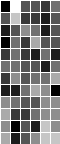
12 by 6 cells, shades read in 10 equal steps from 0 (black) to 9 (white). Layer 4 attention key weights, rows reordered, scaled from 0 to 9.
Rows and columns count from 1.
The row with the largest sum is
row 12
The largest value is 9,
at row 1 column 2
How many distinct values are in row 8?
5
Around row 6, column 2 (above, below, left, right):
4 5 4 3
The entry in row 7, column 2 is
5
